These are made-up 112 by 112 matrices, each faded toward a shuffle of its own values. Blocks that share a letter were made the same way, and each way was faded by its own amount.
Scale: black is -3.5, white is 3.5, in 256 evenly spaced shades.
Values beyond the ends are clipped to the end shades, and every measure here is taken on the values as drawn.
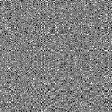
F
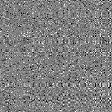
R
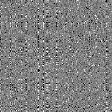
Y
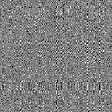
Y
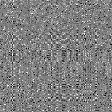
R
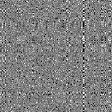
Y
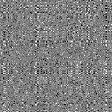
R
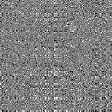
F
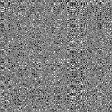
Y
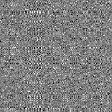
F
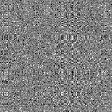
R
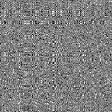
F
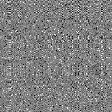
R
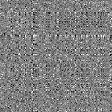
F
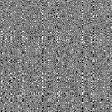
Y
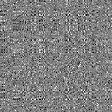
F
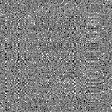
F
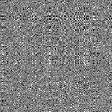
Y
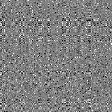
R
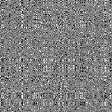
R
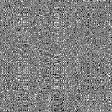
F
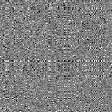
R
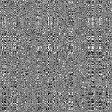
Y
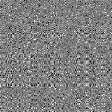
R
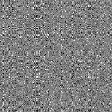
R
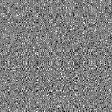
F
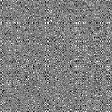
Y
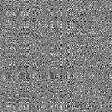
F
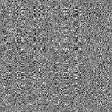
F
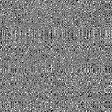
R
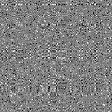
R
